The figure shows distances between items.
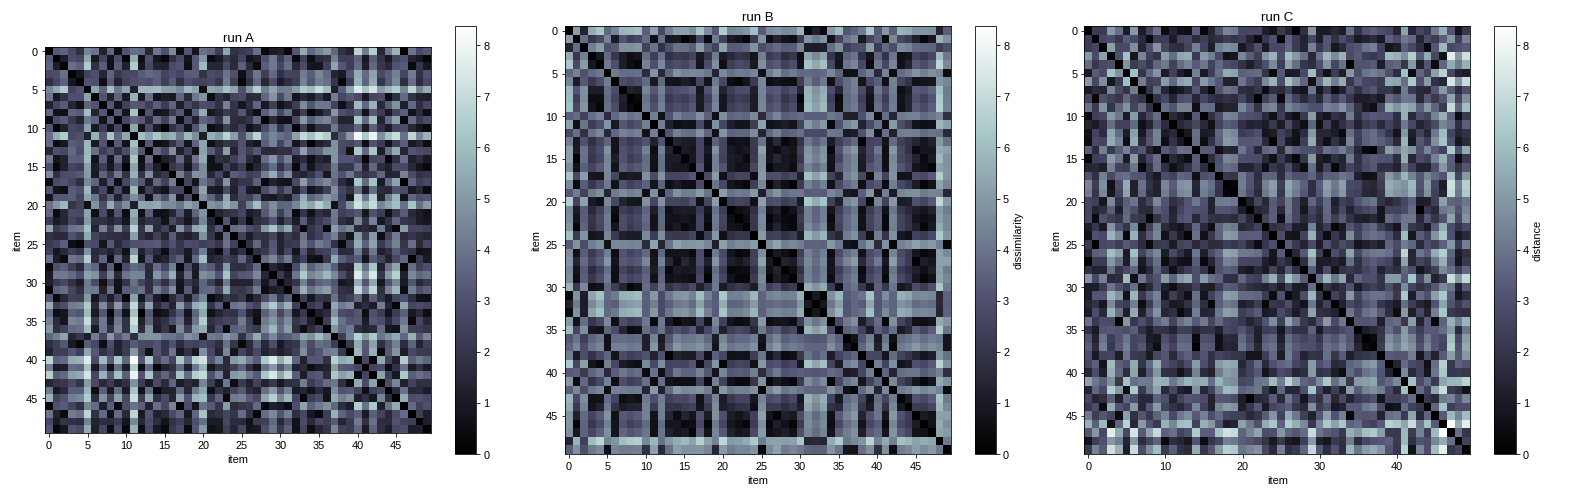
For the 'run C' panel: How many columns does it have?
50
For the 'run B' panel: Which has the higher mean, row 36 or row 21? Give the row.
36
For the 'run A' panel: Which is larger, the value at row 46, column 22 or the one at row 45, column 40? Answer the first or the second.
the first
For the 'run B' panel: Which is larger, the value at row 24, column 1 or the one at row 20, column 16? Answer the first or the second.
the second
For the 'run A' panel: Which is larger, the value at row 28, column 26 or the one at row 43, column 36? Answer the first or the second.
the second
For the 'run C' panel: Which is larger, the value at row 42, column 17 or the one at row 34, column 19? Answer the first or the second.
the first
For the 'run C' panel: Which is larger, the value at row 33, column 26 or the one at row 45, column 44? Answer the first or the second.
the second
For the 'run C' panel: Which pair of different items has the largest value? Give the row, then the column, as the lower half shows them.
47, 46
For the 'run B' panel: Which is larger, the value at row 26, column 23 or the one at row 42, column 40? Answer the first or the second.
the second
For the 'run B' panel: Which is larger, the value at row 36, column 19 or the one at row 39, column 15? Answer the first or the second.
the second
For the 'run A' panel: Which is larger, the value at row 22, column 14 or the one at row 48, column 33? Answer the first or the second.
the second
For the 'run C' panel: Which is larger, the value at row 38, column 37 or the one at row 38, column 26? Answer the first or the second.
the second
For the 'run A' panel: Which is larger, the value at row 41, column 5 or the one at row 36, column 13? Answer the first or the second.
the first
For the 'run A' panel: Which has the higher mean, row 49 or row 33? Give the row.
33
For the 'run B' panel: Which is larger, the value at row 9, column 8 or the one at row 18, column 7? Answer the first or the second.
the second
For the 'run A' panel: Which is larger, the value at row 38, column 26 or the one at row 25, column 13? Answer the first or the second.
the second
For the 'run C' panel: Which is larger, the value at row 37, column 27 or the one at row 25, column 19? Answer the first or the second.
the first
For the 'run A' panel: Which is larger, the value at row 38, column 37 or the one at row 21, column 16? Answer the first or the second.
the first
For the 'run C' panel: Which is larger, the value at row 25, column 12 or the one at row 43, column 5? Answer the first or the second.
the second
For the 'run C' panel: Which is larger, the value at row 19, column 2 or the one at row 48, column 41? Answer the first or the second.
the second
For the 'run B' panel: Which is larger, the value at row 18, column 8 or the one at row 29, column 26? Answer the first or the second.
the first
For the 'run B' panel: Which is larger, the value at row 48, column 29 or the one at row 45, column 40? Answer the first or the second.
the first
